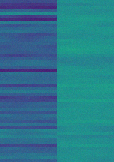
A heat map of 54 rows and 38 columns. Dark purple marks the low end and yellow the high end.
The table splits into one row of 2 panels. Panel 1,1: low, streaked across. Panel 1,2: middling, streaked across, faint in contrast.
